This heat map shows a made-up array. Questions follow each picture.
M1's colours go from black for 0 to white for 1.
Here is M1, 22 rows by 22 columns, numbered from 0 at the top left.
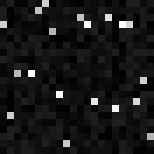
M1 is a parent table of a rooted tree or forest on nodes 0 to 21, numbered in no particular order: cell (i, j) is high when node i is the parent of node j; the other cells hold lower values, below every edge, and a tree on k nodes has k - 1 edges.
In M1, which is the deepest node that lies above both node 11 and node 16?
2
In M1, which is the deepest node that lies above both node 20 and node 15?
2
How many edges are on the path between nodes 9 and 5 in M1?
7
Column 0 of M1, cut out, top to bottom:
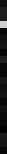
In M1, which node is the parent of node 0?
3
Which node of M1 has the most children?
3
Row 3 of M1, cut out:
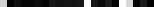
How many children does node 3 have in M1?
4
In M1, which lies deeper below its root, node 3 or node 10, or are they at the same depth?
the same depth
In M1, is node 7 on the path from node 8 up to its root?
no
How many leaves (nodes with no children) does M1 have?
9
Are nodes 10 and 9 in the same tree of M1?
yes
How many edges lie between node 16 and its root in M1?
3
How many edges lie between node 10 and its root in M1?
0
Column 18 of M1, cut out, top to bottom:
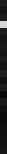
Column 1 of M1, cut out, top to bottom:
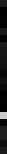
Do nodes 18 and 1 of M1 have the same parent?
no
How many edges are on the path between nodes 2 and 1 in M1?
3
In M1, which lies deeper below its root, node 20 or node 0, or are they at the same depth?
node 20
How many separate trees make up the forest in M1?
3
